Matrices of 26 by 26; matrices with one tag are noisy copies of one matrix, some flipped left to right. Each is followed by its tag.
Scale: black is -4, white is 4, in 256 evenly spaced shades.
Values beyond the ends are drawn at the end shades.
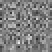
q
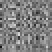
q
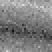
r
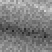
r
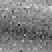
r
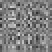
q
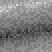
r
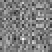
q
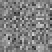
q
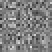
q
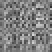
q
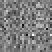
q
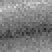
r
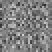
q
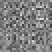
q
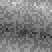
r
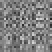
q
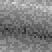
r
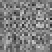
q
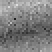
r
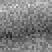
r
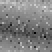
r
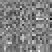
q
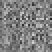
q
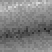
r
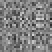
q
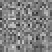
q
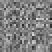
q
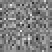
q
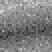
r
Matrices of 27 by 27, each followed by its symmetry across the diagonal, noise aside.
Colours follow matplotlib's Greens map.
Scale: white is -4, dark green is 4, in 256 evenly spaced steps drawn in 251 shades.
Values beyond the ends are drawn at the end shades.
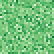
antisymmetric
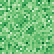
symmetric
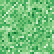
symmetric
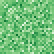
symmetric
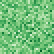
neither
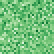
antisymmetric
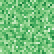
neither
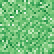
symmetric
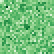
symmetric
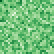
symmetric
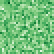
antisymmetric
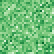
symmetric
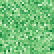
neither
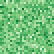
antisymmetric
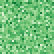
antisymmetric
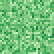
antisymmetric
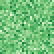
antisymmetric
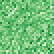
symmetric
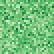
antisymmetric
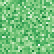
neither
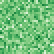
symmetric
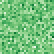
neither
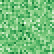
antisymmetric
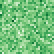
neither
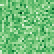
neither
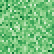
neither
